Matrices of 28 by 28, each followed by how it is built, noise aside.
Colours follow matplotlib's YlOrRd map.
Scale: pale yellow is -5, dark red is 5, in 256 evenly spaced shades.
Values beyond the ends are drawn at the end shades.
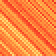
Toeplitz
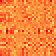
low rank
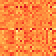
low rank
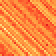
Toeplitz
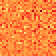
low rank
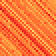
Toeplitz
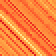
Toeplitz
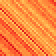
Toeplitz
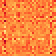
low rank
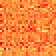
low rank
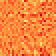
low rank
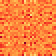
low rank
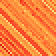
Toeplitz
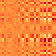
low rank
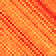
Toeplitz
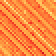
Toeplitz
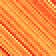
Toeplitz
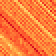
Toeplitz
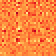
low rank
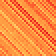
Toeplitz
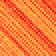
Toeplitz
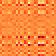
low rank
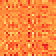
low rank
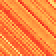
Toeplitz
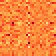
low rank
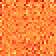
low rank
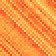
Toeplitz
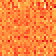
low rank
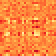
low rank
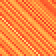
Toeplitz
